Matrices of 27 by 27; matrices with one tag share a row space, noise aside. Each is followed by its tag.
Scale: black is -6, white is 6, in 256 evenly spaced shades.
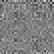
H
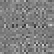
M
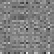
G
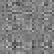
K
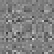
K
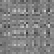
G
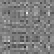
G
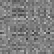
G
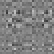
K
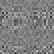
H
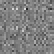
M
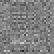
G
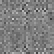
M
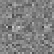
K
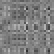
G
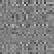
M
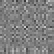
M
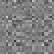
K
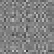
M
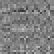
G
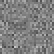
H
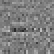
G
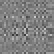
M
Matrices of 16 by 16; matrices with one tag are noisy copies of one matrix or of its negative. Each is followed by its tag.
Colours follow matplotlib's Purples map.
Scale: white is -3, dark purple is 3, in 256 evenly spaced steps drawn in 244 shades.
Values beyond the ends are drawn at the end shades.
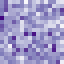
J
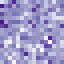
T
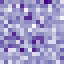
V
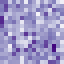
J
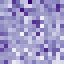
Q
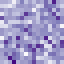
T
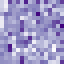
J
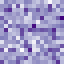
V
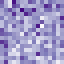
Q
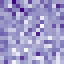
Q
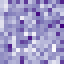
J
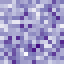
T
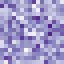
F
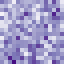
T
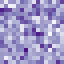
F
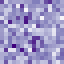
V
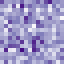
V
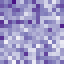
T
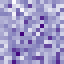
Q
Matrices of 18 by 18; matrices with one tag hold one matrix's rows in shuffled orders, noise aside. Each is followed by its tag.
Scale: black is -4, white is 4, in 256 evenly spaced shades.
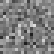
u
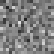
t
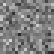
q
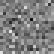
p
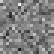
t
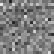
p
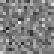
t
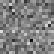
p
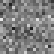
p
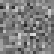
u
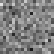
p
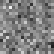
q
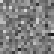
q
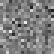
q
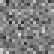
t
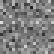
p
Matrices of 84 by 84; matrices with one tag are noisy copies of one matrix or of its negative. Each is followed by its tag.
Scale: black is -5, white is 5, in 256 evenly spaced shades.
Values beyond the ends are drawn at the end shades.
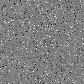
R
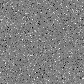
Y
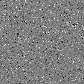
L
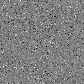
R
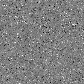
L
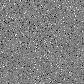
R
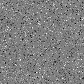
Y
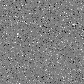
L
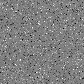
Y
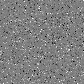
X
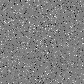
R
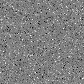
Y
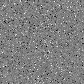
R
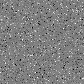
Y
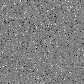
R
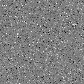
L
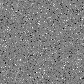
Y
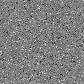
X
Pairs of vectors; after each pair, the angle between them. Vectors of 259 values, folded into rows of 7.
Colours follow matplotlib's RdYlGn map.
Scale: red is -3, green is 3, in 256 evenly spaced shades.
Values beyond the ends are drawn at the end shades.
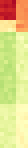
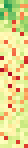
partly opposed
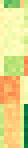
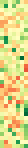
partly aligned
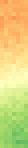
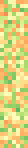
orthogonal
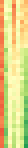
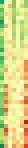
nearly opposite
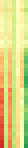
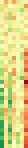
nearly opposite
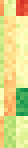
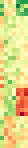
nearly opposite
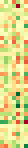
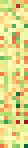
nearly parallel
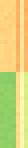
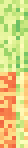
nearly opposite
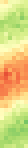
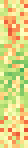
partly opposed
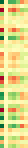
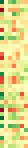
nearly parallel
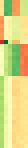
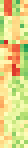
nearly opposite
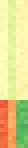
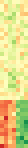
nearly parallel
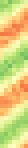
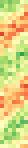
nearly parallel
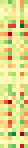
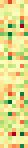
nearly opposite
